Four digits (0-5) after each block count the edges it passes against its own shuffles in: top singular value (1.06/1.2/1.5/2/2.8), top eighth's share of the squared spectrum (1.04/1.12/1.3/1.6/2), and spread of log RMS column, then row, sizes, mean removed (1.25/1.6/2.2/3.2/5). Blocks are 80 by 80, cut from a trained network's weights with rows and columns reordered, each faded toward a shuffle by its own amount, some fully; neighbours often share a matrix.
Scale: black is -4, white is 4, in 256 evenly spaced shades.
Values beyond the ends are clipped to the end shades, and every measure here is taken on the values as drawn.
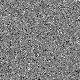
0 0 0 0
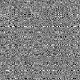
4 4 2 3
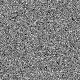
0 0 0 0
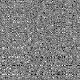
4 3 1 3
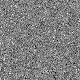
0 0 0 0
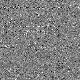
3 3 0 2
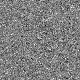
0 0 0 0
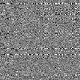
4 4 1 3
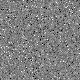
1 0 0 0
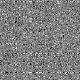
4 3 1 2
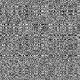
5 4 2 3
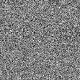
2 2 1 0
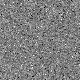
1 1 0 0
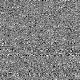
3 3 0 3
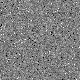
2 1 0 0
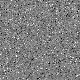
1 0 0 0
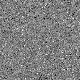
2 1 0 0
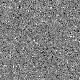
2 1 0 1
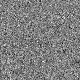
2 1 0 1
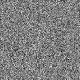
3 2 1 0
